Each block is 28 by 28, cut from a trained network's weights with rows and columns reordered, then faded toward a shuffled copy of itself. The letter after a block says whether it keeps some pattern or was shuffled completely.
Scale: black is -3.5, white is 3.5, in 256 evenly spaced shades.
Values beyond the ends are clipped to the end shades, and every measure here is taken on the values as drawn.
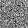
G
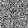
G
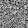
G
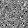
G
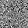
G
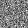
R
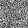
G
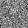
R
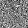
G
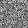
R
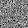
R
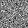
R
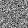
R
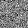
R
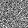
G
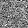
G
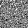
R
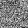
G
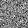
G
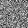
R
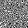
G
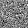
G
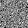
G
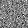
R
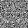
G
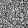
R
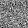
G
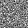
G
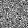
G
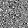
G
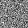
R
